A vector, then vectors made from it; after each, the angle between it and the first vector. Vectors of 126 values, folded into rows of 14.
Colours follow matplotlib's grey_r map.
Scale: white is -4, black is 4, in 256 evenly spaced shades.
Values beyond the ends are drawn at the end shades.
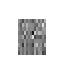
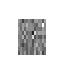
nearly parallel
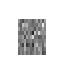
nearly parallel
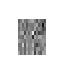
nearly opposite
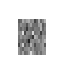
partly opposed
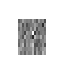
nearly opposite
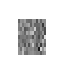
partly opposed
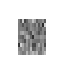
partly opposed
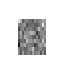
orthogonal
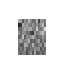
partly aligned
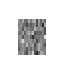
partly opposed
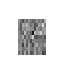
nearly parallel
